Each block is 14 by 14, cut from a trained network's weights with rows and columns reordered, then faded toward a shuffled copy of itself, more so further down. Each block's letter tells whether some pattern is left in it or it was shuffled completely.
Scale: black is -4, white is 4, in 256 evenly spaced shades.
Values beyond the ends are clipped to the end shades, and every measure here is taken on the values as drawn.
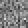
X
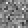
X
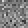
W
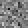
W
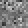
W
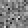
X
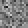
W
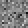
X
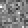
X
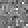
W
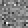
X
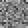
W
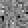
W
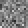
X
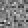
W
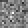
X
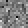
X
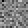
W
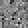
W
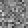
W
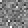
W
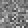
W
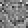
W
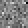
X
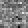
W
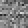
W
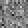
X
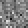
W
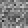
W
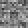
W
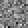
X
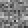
W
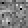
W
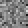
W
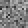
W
